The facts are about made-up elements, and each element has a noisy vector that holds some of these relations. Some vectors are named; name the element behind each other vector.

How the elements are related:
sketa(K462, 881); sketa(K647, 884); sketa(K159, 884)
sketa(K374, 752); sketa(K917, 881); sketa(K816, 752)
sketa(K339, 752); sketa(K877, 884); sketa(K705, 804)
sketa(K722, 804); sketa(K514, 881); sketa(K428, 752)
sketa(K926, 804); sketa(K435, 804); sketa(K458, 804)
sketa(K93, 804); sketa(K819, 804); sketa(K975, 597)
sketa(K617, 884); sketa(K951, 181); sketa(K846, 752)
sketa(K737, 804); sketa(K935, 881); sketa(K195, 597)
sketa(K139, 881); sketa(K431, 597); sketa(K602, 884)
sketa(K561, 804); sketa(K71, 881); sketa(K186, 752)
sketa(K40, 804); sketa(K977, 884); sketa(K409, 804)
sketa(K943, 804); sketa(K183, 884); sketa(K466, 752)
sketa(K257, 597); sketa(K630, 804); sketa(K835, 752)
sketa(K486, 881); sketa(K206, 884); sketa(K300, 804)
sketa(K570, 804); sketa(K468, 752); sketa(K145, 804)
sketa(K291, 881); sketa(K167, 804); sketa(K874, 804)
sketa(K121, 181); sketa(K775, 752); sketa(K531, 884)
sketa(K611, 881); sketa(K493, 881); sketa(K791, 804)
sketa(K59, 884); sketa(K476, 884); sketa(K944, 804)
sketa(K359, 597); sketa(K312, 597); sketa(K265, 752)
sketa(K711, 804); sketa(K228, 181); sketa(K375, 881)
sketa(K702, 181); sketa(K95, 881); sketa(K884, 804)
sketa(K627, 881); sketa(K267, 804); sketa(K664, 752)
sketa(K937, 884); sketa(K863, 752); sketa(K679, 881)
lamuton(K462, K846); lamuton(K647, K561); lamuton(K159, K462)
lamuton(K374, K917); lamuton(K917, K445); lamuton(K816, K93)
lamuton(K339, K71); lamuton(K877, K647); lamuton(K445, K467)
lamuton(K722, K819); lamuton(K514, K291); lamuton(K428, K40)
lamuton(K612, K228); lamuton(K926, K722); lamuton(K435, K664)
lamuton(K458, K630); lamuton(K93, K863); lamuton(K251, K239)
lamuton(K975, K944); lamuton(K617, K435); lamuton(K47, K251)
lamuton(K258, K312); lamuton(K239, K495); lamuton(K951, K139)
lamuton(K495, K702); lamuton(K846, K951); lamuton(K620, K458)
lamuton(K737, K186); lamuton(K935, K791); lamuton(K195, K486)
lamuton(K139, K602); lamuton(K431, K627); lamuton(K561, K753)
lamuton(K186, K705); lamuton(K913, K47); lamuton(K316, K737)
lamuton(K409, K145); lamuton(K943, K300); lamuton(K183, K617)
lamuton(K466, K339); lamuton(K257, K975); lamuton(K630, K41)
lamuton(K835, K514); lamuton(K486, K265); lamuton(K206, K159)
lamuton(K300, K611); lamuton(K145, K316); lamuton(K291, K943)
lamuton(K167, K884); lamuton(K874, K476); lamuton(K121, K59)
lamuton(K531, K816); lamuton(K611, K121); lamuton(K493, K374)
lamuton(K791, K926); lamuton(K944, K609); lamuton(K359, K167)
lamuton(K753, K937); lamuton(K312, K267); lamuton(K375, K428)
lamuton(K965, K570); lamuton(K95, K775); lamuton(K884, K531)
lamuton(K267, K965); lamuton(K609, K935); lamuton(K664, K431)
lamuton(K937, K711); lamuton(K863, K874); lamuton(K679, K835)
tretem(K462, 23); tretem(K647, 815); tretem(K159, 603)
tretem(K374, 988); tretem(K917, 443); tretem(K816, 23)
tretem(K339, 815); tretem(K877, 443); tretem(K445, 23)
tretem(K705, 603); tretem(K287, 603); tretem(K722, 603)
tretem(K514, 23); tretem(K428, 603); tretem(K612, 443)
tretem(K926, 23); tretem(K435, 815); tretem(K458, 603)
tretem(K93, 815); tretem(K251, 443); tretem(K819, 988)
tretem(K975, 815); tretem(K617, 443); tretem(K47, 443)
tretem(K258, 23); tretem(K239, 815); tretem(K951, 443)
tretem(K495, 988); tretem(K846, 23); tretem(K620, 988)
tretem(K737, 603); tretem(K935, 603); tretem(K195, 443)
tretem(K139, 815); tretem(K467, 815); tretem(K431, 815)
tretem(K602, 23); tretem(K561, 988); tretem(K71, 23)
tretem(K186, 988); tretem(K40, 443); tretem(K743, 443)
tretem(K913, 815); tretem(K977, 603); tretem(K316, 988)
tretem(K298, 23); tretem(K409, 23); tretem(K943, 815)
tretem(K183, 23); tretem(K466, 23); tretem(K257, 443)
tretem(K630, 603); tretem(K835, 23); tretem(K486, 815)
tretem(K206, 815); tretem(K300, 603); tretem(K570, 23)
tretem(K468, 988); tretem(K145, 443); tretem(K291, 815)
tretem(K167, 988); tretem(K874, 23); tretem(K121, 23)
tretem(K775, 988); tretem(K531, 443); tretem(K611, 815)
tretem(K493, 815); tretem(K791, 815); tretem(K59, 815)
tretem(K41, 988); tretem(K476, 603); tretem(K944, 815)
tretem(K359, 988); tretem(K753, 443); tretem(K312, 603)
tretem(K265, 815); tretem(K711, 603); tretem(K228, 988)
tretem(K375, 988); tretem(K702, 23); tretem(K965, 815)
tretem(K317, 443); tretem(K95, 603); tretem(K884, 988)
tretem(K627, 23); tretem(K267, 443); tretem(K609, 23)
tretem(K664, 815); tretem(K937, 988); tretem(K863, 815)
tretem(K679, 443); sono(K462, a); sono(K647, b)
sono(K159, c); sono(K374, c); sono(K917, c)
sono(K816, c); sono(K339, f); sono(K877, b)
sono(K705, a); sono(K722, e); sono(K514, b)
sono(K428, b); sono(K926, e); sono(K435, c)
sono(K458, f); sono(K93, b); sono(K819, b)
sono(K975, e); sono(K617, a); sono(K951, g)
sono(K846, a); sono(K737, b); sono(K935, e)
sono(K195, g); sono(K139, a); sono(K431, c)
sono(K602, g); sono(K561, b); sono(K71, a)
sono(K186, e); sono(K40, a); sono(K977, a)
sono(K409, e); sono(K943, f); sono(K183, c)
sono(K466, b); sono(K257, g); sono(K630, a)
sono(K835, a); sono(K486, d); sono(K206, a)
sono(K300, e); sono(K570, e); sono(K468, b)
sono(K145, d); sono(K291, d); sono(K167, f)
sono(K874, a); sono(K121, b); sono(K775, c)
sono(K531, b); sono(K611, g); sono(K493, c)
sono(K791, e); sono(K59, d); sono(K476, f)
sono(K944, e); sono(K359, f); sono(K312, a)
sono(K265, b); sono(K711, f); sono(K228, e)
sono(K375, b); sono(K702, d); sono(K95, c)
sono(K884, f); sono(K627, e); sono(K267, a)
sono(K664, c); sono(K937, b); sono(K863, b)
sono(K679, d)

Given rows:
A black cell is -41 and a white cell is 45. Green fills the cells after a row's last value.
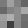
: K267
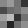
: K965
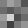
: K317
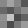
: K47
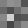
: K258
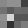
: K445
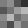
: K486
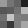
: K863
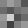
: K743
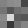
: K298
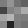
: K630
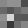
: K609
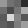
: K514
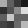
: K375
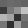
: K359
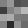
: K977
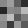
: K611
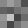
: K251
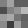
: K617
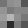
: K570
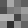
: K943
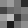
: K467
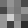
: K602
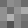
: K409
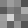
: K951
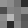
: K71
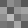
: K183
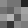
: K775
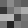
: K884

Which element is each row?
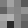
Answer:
K40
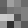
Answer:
K711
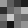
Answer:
K937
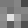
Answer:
K702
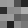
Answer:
K139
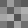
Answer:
K159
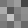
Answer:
K816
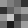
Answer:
K316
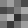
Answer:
K913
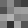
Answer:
K59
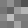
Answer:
K679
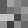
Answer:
K458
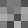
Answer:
K431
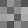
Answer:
K435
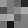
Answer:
K228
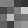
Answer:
K647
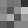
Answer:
K374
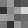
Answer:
K206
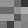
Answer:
K935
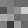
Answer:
K312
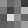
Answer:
K466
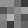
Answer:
K462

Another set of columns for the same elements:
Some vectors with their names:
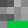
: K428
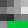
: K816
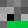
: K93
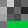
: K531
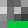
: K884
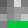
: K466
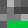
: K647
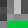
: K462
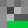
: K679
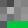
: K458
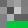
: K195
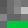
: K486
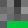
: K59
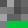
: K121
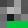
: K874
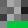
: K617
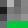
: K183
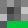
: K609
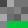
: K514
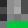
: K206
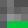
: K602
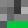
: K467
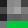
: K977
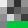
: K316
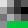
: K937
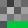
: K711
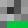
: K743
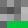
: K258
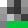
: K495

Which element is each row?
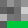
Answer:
K913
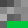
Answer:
K943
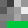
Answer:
K339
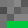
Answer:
K627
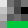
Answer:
K819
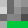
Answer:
K468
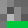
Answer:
K951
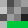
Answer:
K186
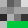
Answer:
K374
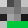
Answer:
K775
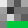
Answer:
K620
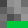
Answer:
K975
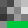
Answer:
K664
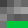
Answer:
K611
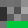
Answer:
K431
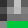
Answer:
K312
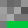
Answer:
K145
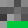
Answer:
K917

